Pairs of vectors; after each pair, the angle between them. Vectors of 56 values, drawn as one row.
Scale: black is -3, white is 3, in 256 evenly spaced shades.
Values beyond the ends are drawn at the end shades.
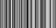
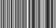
nearly opposite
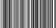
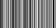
nearly opposite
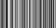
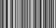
nearly parallel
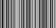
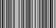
nearly parallel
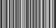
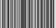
nearly opposite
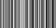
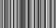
nearly opposite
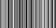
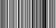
partly opposed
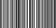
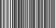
partly aligned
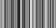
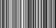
partly opposed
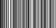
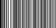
nearly parallel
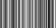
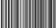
orthogonal
